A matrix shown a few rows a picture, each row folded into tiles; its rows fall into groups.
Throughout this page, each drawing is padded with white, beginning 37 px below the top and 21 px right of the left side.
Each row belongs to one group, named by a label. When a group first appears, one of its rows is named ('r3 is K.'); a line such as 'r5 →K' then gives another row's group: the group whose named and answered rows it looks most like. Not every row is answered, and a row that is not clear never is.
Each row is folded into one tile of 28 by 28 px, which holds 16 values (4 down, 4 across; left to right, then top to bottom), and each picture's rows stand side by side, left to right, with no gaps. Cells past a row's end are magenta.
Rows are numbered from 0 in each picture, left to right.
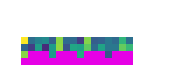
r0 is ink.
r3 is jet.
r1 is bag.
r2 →bag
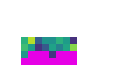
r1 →jet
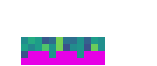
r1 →bag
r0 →jet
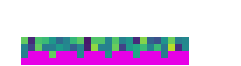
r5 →bag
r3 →bag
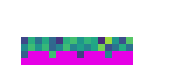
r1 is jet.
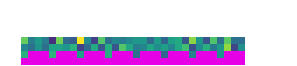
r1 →bag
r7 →bag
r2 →ink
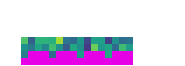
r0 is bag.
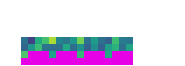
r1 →ink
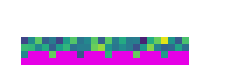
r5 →ink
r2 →jet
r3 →ink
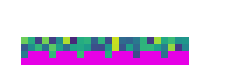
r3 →bag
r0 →ink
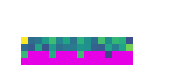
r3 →jet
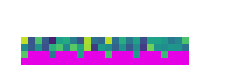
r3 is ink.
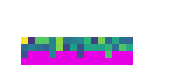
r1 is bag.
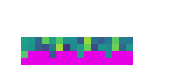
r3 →bag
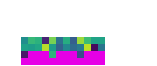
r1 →ink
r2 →bag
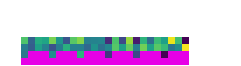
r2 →ink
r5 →jet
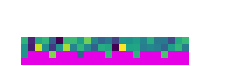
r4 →ink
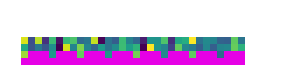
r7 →jet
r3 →jet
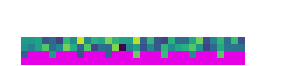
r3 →bag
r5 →bag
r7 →ink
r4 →ink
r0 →jet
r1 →jet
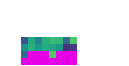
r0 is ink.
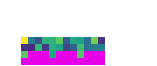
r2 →ink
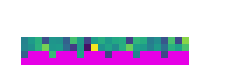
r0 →jet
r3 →jet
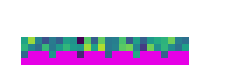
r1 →jet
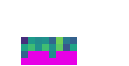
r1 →bag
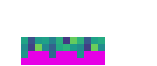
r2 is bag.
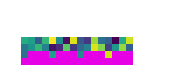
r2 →jet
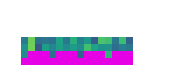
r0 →bag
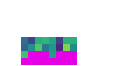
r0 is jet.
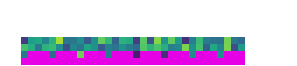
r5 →jet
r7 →bag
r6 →bag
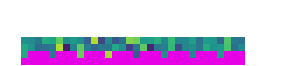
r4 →bag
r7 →bag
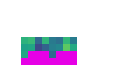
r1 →jet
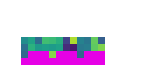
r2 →jet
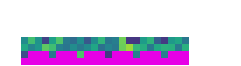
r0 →jet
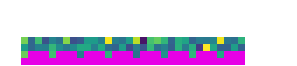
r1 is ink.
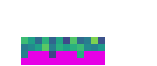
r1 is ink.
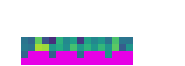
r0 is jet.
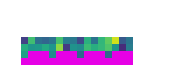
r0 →bag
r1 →bag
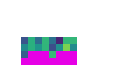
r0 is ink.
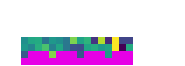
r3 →bag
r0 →jet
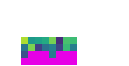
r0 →bag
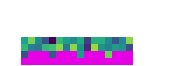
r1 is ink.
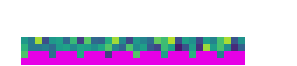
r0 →ink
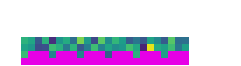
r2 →ink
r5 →bag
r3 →jet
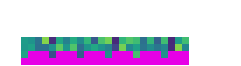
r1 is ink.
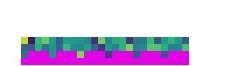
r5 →jet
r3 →jet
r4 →jet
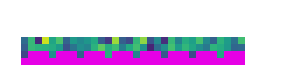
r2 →jet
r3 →bag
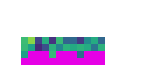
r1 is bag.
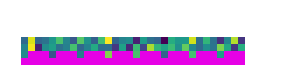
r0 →bag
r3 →ink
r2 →ink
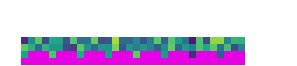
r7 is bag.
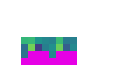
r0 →bag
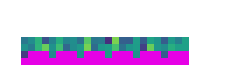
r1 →bag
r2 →bag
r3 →bag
